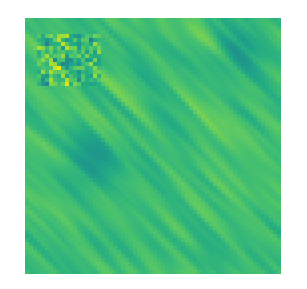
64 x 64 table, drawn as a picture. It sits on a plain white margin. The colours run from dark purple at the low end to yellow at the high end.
Roughest part: top left. Odd patch: rougher, in the top left. Mirror symmetry: none. Dips: two.
